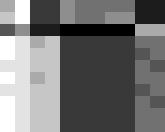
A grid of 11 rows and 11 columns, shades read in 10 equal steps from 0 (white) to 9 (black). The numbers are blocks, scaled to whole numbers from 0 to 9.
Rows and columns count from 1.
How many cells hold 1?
10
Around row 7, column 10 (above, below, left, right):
5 6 7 5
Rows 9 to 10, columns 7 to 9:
7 7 7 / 7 7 7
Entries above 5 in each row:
4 4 8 5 6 6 5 6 6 5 5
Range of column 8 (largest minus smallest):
5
